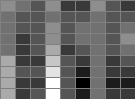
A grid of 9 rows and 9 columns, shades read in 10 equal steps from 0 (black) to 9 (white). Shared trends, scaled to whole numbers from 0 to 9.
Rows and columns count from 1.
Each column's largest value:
6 4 3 9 3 4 5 3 5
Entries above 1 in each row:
9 9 9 9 9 9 8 6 8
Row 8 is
6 2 2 9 3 0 4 1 1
